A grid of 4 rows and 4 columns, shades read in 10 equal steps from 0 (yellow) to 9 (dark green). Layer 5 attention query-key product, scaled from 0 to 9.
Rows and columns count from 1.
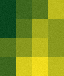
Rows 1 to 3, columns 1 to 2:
9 7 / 9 6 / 6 4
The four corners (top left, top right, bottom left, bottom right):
9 2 7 2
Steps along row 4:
down down up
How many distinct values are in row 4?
4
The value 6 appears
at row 1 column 3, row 2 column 2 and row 3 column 1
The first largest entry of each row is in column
1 1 1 1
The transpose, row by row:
9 9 6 7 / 7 6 4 1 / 6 3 2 0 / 2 4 4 2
